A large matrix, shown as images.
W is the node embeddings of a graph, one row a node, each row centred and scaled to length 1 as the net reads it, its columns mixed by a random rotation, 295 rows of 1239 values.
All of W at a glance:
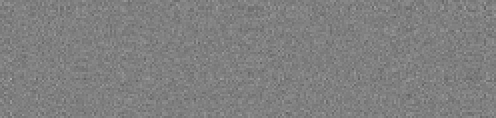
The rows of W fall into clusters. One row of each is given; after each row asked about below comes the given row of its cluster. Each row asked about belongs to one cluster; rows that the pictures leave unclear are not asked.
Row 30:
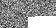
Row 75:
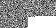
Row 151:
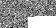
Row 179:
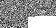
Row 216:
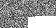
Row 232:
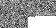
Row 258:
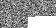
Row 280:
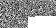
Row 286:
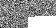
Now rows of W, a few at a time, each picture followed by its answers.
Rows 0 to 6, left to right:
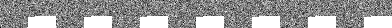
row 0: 286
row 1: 280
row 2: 258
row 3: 216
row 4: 258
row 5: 232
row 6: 75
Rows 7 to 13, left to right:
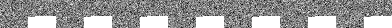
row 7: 280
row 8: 258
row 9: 232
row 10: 75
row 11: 232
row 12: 30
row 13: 151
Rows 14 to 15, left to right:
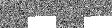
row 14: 232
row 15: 179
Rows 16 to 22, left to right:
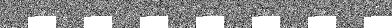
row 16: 179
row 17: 258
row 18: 151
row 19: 179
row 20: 179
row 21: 179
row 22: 280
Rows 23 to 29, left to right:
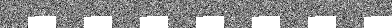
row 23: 179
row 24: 258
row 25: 258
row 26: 280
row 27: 258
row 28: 280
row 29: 75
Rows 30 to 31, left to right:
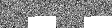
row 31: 286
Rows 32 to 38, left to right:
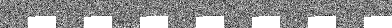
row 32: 232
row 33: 258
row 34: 179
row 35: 75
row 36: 30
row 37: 75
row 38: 258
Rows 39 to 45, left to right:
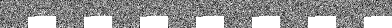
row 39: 179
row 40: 179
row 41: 179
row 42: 286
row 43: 216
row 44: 280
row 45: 232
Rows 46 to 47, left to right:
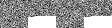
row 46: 286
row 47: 151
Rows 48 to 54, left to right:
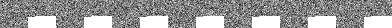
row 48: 216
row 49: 280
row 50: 151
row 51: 179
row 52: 280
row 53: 258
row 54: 286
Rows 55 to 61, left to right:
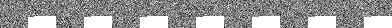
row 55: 286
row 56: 30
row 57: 258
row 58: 216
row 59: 286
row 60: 30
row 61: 75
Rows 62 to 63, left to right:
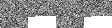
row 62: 280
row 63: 232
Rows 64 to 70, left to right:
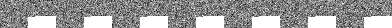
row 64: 258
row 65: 75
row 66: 258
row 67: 75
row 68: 151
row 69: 280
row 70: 216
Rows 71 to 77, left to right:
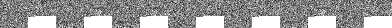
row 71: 75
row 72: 179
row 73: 179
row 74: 280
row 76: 179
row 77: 75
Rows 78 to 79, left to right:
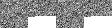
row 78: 30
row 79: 30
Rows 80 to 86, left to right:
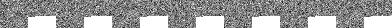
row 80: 30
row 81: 280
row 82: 151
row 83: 75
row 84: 286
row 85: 232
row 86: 151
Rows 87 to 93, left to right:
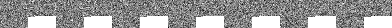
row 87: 75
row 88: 75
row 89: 258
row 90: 286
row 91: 232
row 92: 280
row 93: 216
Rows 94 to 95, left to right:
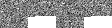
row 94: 258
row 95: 216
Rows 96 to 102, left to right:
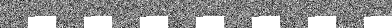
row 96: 286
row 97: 179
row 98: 151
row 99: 280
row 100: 151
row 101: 30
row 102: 179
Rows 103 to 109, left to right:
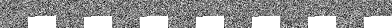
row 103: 151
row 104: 216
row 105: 151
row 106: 286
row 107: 286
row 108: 179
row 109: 151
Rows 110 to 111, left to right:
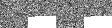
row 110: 30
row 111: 179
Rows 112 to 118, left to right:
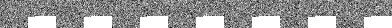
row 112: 179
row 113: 232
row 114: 286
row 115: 232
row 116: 30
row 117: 280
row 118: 280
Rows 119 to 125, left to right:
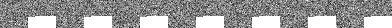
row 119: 216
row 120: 258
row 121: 179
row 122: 280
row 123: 216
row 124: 151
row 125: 30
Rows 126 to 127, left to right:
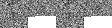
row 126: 216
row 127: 216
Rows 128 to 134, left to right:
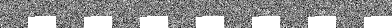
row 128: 286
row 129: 30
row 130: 258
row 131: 151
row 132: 179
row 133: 179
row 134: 286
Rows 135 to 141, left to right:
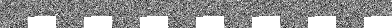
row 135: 151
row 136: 280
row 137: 258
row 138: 280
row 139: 30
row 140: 30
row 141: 30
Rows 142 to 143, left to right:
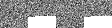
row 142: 232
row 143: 286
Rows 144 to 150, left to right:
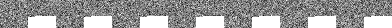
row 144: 280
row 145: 232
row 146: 280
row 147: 75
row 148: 232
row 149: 151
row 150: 232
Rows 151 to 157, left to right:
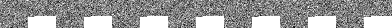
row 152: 216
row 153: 280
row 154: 151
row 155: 286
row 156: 30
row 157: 258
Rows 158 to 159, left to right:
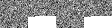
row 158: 179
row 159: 30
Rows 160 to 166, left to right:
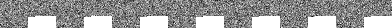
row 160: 280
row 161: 232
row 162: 216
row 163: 258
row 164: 216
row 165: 286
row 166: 30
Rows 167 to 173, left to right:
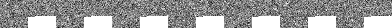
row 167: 216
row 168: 232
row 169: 151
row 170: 75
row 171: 151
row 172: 216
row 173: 75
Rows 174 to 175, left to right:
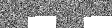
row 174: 280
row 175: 258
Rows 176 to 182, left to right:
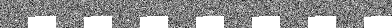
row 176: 75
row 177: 151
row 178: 75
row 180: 216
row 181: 280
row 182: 179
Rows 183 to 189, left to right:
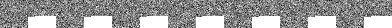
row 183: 179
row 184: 280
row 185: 179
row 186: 151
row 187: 216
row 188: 258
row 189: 280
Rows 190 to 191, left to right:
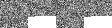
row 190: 179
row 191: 30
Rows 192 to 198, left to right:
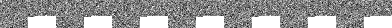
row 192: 151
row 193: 280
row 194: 280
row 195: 280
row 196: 151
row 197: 151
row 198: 151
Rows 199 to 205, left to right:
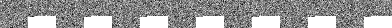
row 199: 151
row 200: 280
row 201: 258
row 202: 75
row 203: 232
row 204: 258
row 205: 280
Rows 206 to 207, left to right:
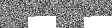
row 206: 286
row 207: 151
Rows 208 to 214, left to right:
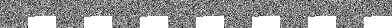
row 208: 179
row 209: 179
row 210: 232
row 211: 30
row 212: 286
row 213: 286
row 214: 232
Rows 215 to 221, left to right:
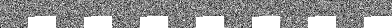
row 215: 286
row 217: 280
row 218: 75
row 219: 179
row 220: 258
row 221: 75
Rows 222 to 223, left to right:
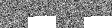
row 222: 151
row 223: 216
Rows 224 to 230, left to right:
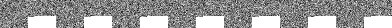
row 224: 151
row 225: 179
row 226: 232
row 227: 258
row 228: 75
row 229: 286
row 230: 179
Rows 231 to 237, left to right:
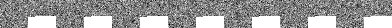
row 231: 280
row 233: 258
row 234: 30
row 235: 216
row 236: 179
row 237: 151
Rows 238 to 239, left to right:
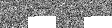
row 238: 179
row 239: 216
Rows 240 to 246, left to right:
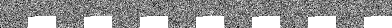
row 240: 286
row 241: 179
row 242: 75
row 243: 179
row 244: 30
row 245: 30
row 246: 216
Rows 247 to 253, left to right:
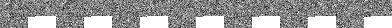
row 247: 216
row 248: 216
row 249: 75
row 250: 151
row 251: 216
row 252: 258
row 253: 30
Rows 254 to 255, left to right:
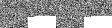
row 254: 151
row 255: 286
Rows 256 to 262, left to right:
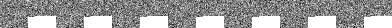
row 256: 151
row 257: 151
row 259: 30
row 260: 232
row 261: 286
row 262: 179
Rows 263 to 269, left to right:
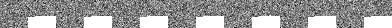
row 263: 216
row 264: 258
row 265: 258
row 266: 280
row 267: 151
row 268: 286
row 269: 30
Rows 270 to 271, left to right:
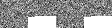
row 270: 30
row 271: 179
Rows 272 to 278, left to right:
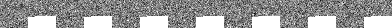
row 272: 151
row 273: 216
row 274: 75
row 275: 75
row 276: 179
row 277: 232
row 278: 216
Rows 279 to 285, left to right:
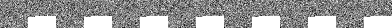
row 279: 232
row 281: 151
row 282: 151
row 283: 286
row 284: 286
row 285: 151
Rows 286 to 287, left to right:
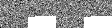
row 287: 258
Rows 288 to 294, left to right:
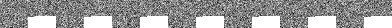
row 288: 151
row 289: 258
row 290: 232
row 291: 30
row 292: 286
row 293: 216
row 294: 30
